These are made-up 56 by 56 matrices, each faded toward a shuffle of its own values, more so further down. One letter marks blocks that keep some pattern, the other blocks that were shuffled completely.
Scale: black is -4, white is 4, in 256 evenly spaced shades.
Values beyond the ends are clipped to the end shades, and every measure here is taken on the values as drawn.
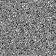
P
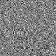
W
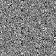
W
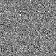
W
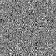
W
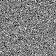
P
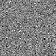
W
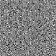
W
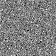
P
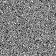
P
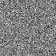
P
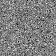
P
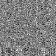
W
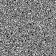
P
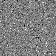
P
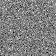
P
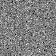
P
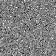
P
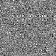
W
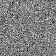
P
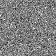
P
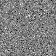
P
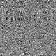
W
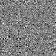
W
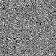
W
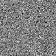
W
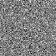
W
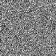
W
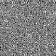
W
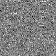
W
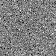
P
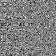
W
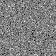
P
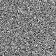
P
